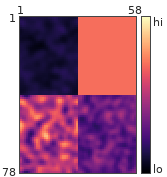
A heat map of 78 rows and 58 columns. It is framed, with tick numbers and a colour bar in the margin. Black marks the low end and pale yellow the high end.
The table splits into 2 rows of 2 panels. Panel 1,1: very low, blotchy, faint in contrast. Panel 1,2: high, flat. Panel 2,1: middling, blotchy, strong in contrast. Panel 2,2: low, blotchy.
